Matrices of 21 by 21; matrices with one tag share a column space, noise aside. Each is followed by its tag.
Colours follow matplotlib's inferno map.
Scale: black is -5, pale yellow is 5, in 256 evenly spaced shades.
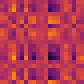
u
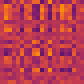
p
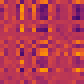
p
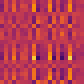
u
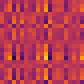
u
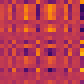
p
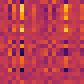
p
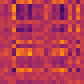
p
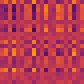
p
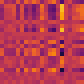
p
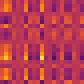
u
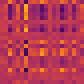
p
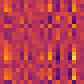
u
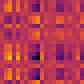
u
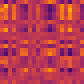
p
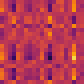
u
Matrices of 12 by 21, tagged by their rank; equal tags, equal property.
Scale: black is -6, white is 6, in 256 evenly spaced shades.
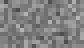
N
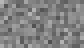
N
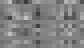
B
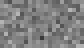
N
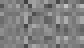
B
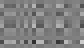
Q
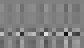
Q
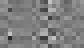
B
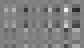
Q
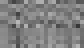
B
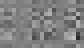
B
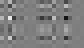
Q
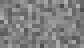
N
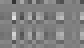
Q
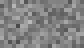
N
